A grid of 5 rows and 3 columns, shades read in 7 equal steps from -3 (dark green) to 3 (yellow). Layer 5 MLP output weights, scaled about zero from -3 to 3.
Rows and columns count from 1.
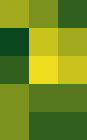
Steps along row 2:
up down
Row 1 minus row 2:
4 -2 -3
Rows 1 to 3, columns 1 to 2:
1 0 | -3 2 | -2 3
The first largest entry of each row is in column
1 2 2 1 1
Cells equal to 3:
1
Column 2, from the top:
0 2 3 -1 -2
